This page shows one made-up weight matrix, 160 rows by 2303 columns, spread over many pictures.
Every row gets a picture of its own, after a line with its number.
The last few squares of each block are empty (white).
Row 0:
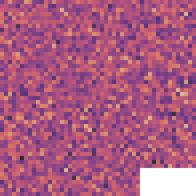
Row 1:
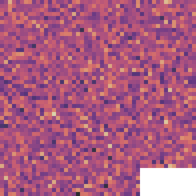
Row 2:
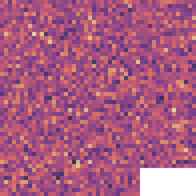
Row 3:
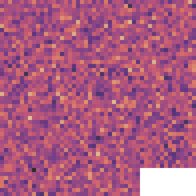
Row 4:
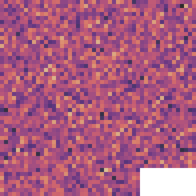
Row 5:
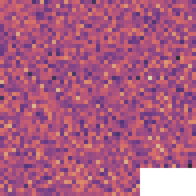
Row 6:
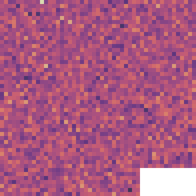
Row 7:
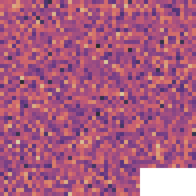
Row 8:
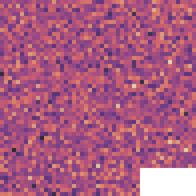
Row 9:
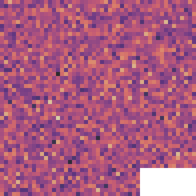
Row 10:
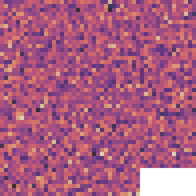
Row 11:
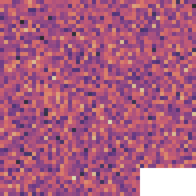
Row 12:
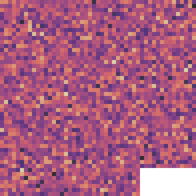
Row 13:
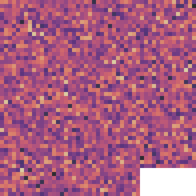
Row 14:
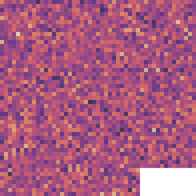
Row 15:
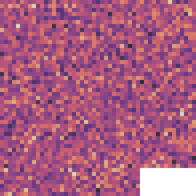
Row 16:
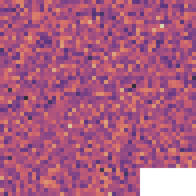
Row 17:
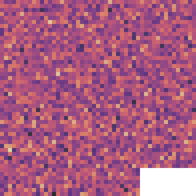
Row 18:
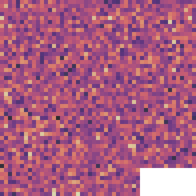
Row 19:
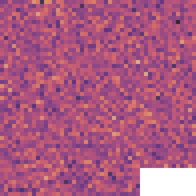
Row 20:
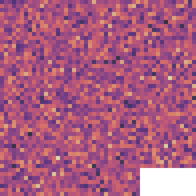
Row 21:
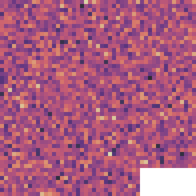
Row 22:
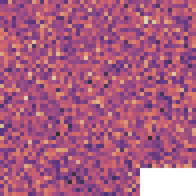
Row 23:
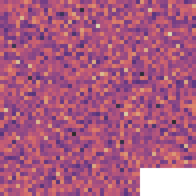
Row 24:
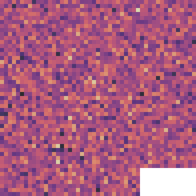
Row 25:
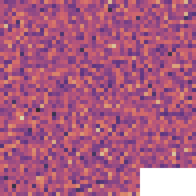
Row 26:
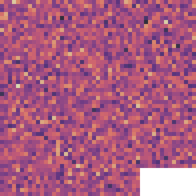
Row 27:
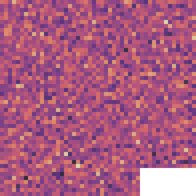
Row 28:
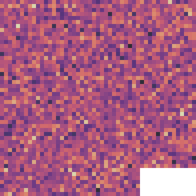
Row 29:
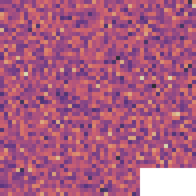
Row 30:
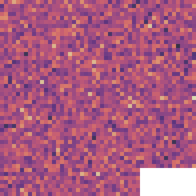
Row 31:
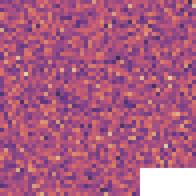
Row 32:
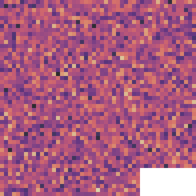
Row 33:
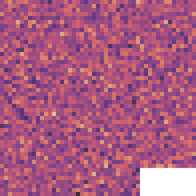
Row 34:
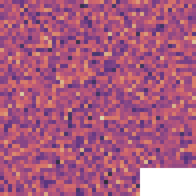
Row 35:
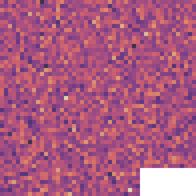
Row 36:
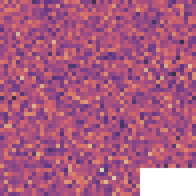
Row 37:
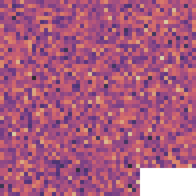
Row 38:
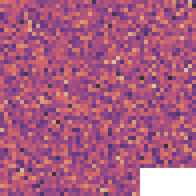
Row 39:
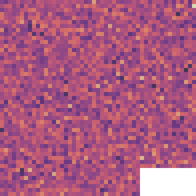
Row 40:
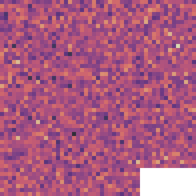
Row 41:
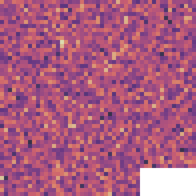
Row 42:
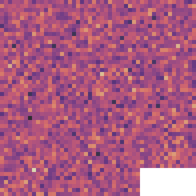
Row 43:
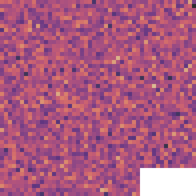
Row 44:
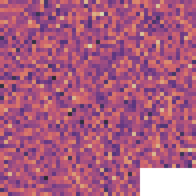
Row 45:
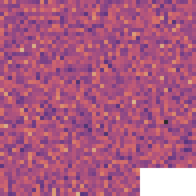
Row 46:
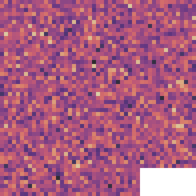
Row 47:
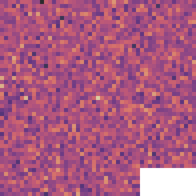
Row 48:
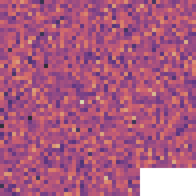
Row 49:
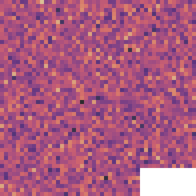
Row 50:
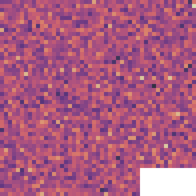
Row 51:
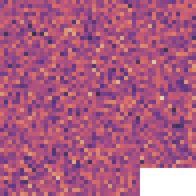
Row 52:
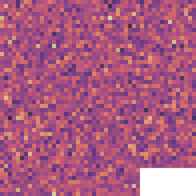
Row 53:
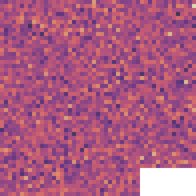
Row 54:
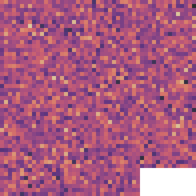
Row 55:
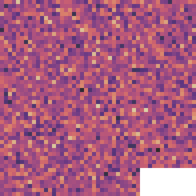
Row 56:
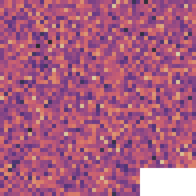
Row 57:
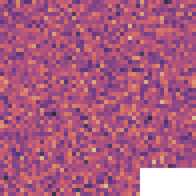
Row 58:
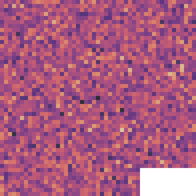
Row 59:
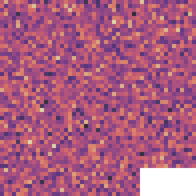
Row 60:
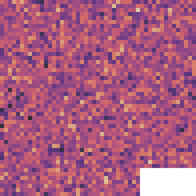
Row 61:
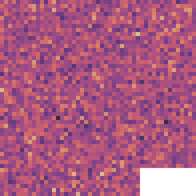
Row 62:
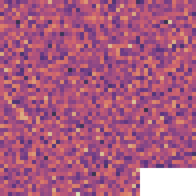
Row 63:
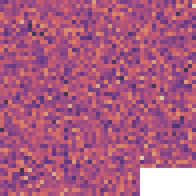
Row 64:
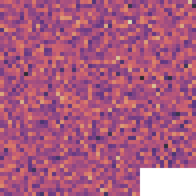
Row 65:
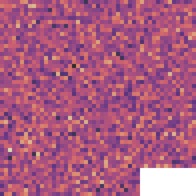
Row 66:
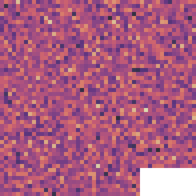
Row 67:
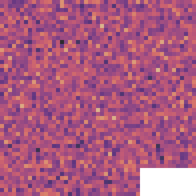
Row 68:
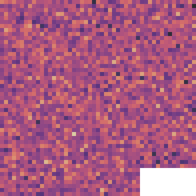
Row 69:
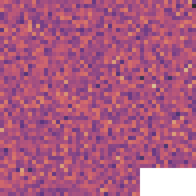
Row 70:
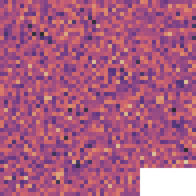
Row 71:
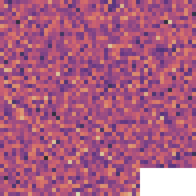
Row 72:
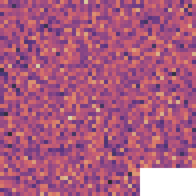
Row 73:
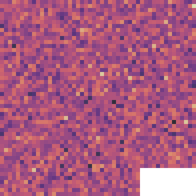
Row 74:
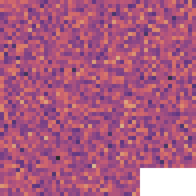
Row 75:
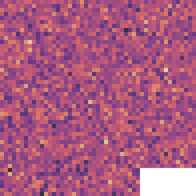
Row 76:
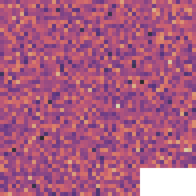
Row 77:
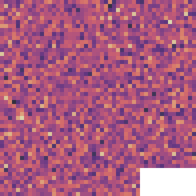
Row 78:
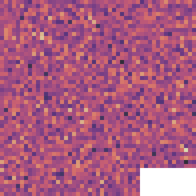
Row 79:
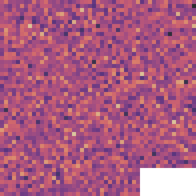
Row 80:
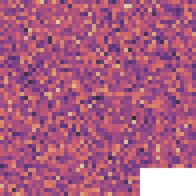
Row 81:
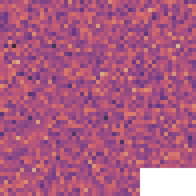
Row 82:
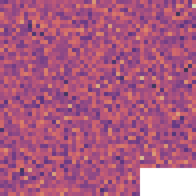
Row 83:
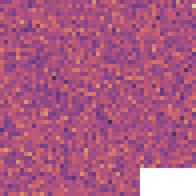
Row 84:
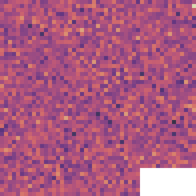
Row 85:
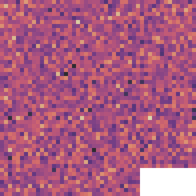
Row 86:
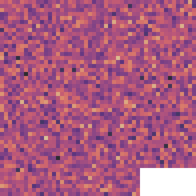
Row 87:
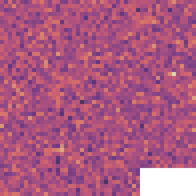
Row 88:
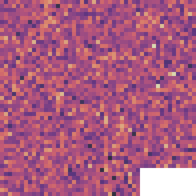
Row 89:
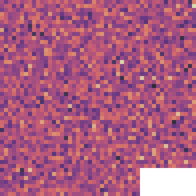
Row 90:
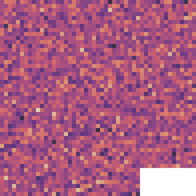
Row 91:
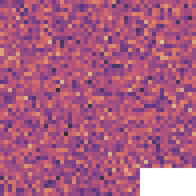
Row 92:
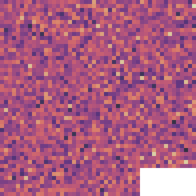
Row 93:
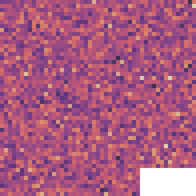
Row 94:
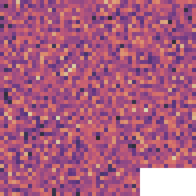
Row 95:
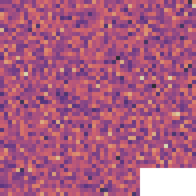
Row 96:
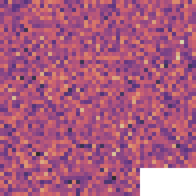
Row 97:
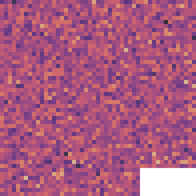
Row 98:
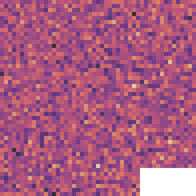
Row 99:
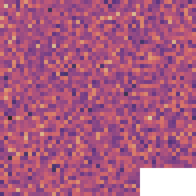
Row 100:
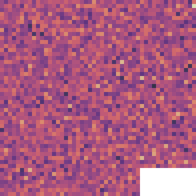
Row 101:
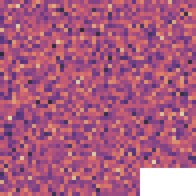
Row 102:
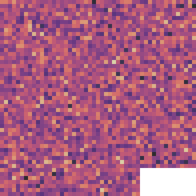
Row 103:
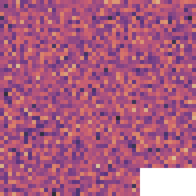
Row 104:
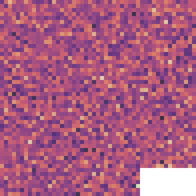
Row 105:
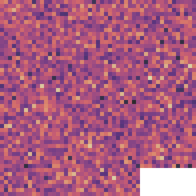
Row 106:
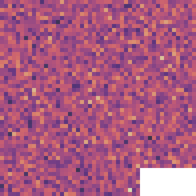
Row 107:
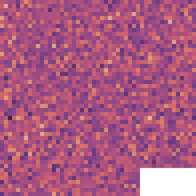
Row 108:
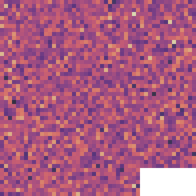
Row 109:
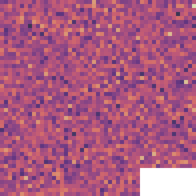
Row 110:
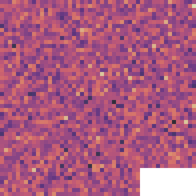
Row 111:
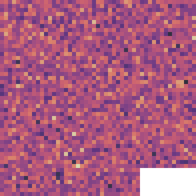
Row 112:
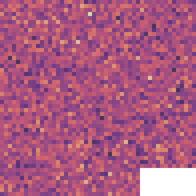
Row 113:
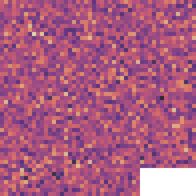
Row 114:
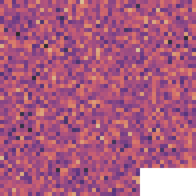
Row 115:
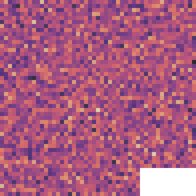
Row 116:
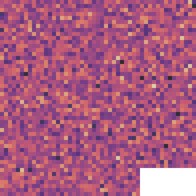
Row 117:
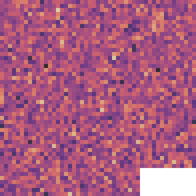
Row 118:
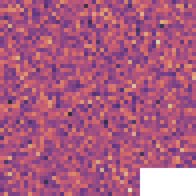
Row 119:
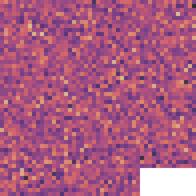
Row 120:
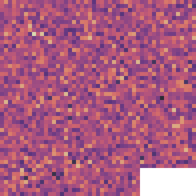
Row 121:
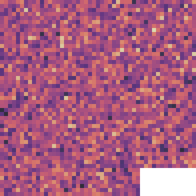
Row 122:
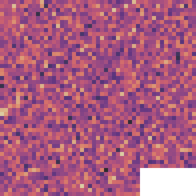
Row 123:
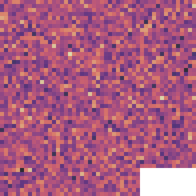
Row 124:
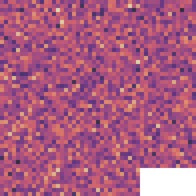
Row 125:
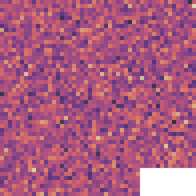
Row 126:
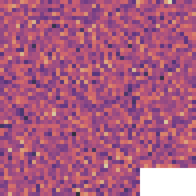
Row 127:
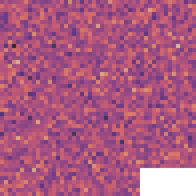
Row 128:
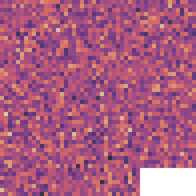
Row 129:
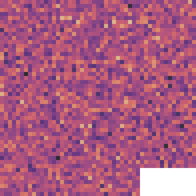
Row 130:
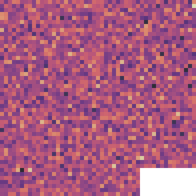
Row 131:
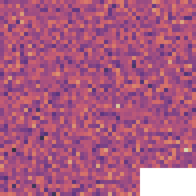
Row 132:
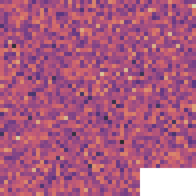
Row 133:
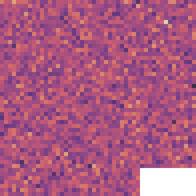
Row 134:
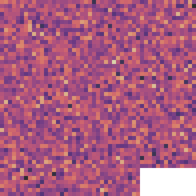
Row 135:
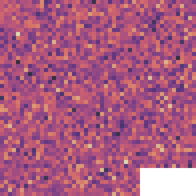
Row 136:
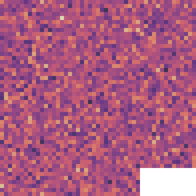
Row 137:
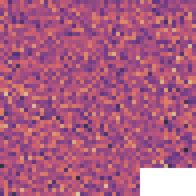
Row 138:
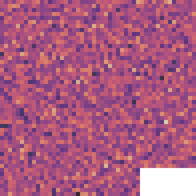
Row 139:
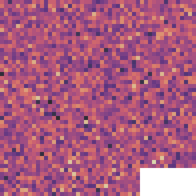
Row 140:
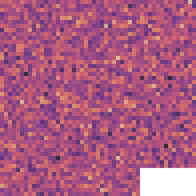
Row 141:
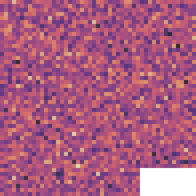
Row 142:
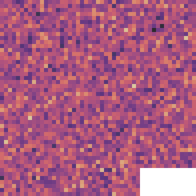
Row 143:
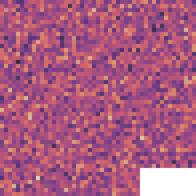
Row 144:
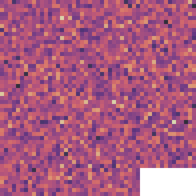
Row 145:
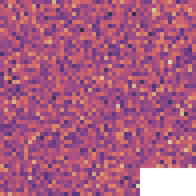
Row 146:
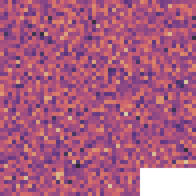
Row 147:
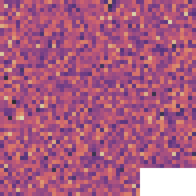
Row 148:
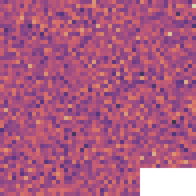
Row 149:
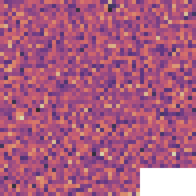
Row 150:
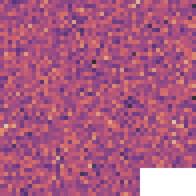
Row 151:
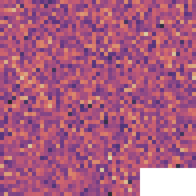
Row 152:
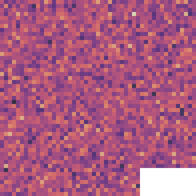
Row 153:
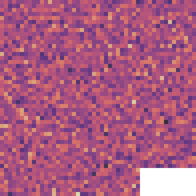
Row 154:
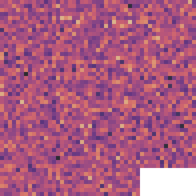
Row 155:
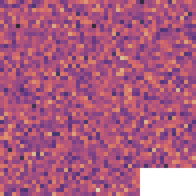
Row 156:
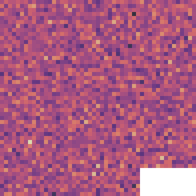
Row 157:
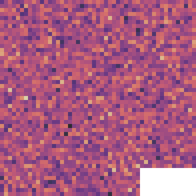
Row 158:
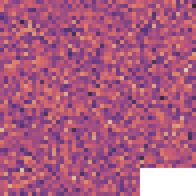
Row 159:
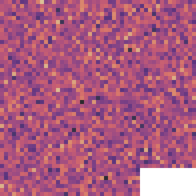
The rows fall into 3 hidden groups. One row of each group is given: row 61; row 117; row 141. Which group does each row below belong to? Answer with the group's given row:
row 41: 117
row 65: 61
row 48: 117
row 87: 117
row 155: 61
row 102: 141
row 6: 117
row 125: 141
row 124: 117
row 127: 141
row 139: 61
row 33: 61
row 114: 117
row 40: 141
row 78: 141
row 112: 117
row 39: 141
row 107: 61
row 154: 141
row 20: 141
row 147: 61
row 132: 141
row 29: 141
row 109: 141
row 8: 61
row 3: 141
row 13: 141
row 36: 117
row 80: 117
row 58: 117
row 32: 61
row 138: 61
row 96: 117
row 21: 117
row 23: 141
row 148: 141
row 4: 117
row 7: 117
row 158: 141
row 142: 117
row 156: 61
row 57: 61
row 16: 117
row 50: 141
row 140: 141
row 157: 117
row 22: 117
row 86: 141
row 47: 117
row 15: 61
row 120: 141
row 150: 141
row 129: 141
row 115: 117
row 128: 117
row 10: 61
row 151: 117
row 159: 117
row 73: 141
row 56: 117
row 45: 61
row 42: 141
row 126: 61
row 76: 61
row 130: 141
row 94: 61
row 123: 141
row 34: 117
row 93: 141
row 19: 117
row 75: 117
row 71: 61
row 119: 141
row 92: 141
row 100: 141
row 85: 61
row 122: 117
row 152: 61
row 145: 61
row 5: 117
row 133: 141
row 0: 61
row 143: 117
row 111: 141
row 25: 61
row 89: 141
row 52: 61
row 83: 141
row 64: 141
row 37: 117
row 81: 141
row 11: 141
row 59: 61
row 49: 117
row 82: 141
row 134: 141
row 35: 117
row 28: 61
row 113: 141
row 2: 141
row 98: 61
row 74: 141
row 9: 61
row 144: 141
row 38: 141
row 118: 117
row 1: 61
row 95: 141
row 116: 141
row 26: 141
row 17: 61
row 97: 141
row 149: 61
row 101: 61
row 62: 61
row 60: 117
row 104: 61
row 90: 61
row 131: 61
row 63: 141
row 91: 117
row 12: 141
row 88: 117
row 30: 141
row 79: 141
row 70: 141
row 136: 117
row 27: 141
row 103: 61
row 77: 61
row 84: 141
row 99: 61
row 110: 141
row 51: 141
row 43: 141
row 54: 141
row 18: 61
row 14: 117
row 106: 117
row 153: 61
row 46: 141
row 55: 61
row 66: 61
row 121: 117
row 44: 117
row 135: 117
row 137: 61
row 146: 141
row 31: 141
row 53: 141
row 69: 141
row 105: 117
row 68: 141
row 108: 61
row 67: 117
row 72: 117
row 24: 117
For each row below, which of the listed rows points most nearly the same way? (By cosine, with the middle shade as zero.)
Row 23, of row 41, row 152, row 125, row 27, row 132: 132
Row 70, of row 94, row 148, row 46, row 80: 148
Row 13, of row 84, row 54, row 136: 54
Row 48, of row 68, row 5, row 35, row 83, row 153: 35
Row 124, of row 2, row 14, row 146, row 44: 14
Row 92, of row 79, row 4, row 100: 100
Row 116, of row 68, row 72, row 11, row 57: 68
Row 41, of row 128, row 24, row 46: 24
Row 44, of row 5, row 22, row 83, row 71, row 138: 5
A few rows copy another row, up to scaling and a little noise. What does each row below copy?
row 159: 49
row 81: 127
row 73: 110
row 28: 15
